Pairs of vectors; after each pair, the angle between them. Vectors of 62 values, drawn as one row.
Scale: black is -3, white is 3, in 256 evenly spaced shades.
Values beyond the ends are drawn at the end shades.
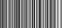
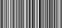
partly aligned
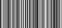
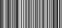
partly aligned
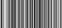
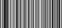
nearly opposite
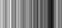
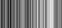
nearly opposite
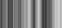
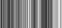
nearly parallel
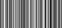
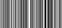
partly aligned
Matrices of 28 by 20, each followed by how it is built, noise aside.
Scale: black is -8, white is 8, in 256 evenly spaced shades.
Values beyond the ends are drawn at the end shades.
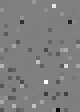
sparse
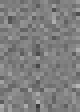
low rank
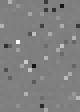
sparse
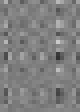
low rank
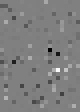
sparse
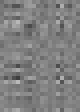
low rank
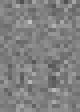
low rank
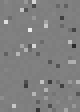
sparse
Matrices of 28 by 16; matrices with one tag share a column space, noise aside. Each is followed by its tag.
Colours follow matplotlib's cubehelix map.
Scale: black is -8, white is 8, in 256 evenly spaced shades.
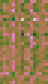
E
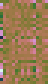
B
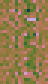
E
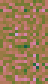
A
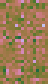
B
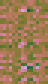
A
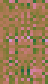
B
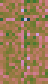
E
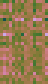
E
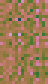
E
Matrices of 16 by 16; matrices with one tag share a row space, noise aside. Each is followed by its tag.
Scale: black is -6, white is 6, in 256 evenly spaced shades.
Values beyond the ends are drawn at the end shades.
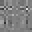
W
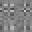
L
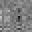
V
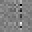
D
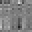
V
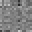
V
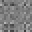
L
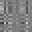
W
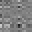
V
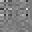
W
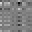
V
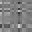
V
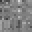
V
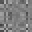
W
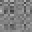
L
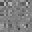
W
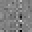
D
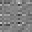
V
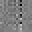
D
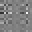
W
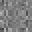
W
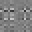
L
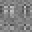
L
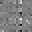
D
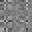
W
